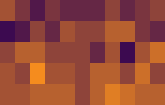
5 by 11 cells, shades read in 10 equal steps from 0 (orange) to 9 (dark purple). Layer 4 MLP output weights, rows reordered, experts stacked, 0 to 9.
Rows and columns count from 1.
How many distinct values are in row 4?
5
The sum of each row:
68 62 52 40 34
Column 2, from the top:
6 8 3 5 4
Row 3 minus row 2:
-4 -5 -2 -2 1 0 2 1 6 -2 -5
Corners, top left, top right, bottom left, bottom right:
4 5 4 3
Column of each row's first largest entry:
3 1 9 2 6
